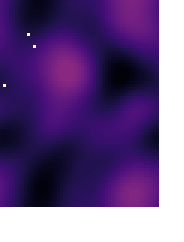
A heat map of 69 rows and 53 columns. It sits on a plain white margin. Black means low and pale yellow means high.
Histogram: skewed, a long tail of high values. Lone odd cells: 3, each higher than its neighbours. Average level on the scale: 20%. Roughest part: top left.
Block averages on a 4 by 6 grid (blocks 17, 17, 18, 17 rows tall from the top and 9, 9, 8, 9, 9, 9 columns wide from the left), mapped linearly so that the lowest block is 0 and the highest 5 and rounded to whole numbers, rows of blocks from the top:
2 1 2 2 3 4 / 2 3 5 3 0 1 / 1 2 2 2 2 2 / 2 0 1 2 3 4
